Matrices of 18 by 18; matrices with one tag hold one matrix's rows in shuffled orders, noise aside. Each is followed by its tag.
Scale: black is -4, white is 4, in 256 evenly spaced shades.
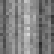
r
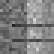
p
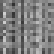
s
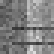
p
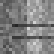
p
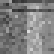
p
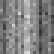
r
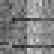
p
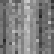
r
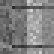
p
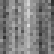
r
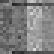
p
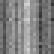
r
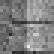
p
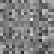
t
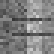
p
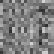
t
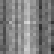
r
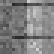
p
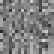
t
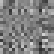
t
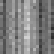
r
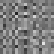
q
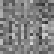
t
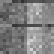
p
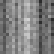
r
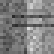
p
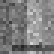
p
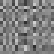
q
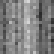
r
